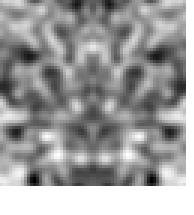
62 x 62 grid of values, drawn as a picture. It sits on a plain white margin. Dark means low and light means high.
It is mirror symmetric from left to right. The texture is blotchy. There is no seam. There are no lone odd cells.
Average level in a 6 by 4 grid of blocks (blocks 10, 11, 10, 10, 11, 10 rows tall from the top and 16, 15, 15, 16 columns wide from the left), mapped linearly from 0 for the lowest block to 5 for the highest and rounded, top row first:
5 0 0 5
0 3 3 0
0 0 0 0
1 1 1 1
1 2 2 1
4 1 1 4
